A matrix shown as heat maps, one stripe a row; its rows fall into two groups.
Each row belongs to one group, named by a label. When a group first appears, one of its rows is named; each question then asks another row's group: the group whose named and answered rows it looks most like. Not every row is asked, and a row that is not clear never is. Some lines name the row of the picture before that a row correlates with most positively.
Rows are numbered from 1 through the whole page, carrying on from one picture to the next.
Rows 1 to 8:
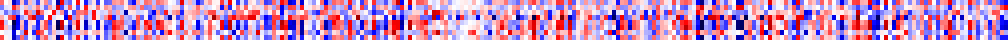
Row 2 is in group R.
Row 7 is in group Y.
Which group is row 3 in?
Y
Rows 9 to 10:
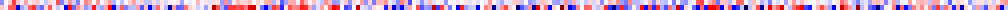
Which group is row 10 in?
Y
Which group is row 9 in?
R
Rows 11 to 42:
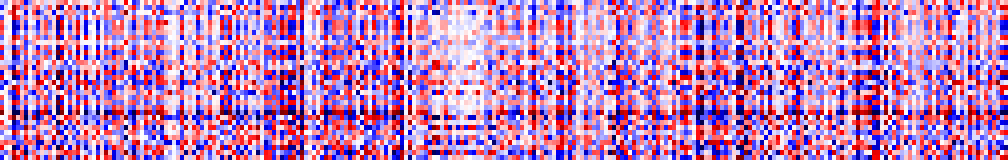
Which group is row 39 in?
Y
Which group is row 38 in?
Y
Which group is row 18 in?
R
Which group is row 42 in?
R
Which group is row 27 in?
Y
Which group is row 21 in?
R
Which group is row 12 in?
R
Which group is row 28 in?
R
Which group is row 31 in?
R
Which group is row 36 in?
Y
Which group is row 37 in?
R
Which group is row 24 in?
Y
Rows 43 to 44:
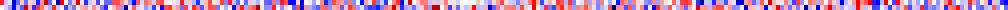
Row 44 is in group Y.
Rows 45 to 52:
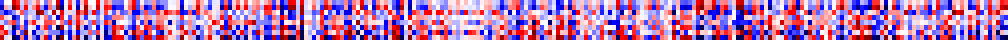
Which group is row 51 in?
Y
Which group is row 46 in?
R
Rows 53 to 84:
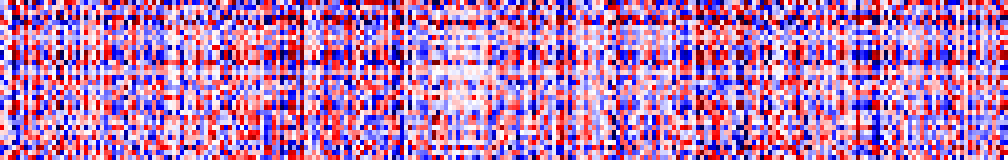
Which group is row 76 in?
Y
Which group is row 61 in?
R
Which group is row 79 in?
Y
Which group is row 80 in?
Y
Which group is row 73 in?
R
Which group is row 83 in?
R
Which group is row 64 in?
R
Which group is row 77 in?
Y
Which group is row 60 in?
Y
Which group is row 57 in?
Y
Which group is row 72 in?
Y
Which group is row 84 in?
Y
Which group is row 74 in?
R
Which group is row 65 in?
Y
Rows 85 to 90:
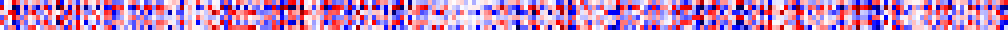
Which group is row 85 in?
R
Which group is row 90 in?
Y
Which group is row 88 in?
R
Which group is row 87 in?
Y
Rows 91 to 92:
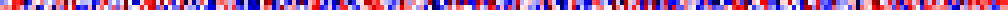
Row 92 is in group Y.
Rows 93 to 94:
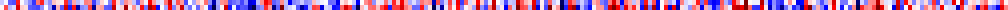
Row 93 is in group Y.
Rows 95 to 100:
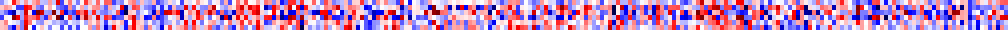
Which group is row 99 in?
Y
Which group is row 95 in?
R
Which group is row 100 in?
Y
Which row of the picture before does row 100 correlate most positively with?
94
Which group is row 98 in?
R
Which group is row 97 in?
Y
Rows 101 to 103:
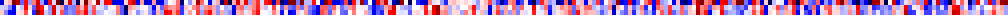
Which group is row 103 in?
Y
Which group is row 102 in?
Y
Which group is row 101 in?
R
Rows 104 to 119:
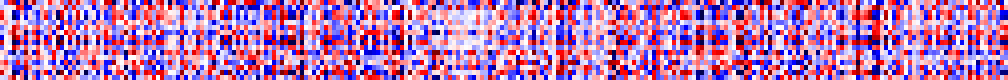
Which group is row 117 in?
Y
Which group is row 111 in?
R
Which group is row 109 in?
R
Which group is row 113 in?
R
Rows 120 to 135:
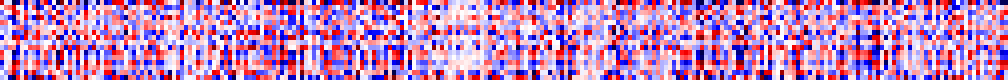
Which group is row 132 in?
R
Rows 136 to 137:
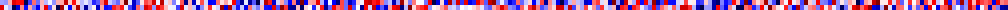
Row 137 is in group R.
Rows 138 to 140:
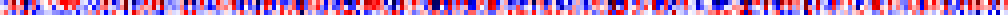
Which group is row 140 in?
Y
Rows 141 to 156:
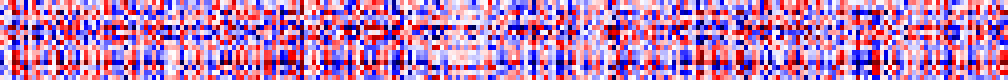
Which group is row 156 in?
Y
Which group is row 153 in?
R
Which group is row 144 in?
Y
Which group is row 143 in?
R
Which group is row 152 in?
R
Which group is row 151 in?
R
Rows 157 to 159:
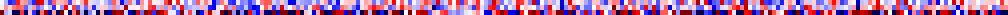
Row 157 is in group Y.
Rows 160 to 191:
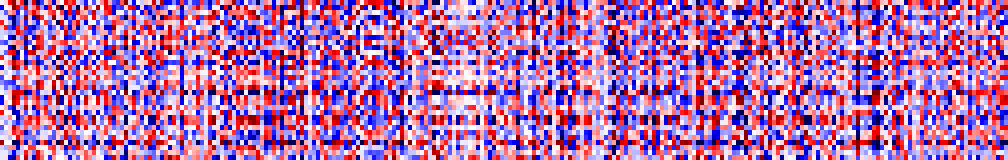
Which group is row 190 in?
Y
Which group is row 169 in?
Y
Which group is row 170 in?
Y
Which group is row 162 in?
Y
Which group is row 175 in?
R
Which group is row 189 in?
Y
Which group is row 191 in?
Y
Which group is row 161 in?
R
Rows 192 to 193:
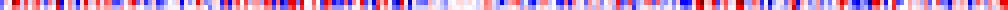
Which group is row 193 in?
R
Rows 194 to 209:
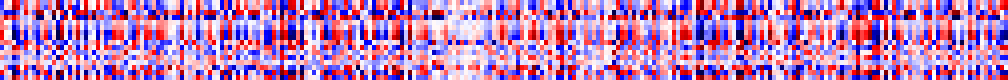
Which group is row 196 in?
Y
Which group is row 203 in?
R
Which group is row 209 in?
R
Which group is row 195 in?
R
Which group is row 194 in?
R
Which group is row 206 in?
Y
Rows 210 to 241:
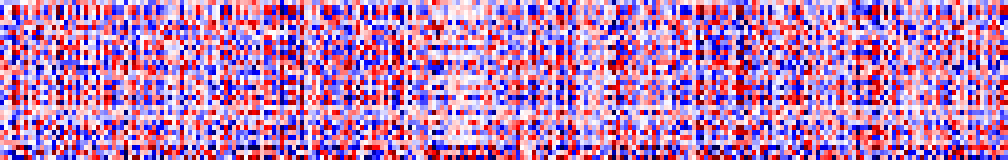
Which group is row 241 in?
Y
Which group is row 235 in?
R
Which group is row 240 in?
Y
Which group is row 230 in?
R
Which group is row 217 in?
Y
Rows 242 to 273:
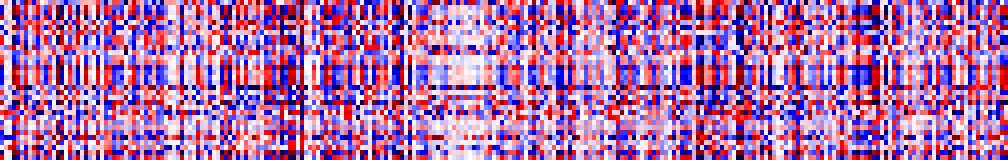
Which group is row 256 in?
R
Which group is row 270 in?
R
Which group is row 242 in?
Y
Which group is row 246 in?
Y
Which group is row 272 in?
R
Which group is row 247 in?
R
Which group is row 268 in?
R
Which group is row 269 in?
Y
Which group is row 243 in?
R
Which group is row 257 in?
R
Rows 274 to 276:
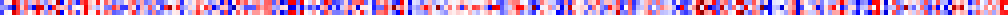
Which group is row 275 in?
Y
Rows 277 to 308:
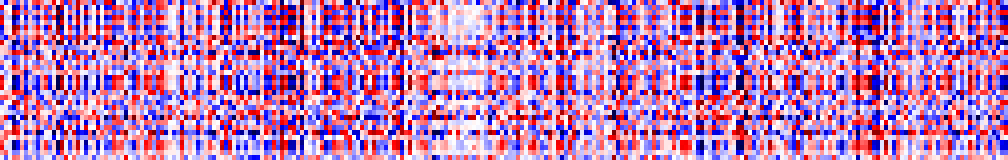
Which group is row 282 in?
R
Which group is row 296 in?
Y
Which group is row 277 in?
Y
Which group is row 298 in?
Y
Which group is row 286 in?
Y
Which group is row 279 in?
R
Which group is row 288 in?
Y
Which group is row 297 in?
R
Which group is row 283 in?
R
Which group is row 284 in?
Y
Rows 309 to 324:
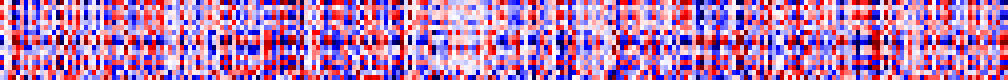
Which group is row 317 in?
R
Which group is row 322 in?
R
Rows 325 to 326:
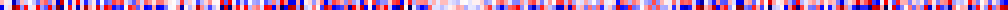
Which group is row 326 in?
R
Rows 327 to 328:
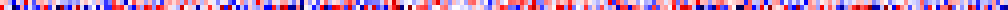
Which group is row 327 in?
Y
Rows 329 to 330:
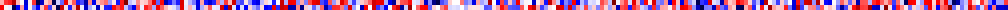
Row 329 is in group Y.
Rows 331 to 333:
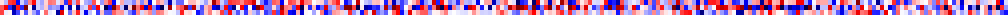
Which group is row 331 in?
Y
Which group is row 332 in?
Y
